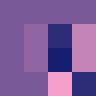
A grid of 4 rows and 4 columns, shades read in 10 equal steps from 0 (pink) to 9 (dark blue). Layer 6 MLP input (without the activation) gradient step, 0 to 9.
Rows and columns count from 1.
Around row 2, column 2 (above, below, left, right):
5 4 5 8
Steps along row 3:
down up down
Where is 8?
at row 2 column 3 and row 4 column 4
